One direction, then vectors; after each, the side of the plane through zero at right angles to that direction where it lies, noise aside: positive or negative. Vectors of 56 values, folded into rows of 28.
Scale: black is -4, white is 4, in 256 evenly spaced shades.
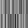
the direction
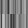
positive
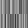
positive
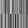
positive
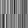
negative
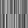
negative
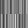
negative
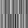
positive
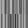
positive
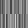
negative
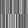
negative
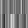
negative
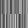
negative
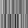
positive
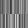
negative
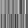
positive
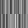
negative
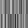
positive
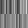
negative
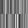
negative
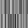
positive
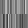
negative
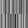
positive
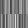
negative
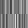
negative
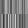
negative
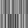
positive
